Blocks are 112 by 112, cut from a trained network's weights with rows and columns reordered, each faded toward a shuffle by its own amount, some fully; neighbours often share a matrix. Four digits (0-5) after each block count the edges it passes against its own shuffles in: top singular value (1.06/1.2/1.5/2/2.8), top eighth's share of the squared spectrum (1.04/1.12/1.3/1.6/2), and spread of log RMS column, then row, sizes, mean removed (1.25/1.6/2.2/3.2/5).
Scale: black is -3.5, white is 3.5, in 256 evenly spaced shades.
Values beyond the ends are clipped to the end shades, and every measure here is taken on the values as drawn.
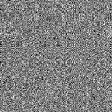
4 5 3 2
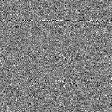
3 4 2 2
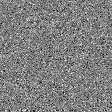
1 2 0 1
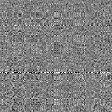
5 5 3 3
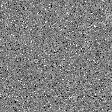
2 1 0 1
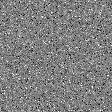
0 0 0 0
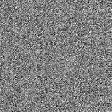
3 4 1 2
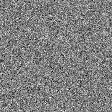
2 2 0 0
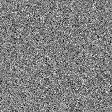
2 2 0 0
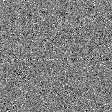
2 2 0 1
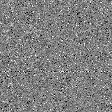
2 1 1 1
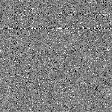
3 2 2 2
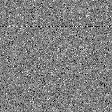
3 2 1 1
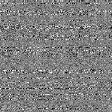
3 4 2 4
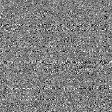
3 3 1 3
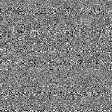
3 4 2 4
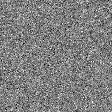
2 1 0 0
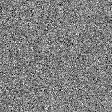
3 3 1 1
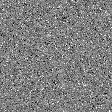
0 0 0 0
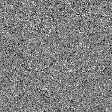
2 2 0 2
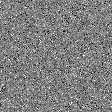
0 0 0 0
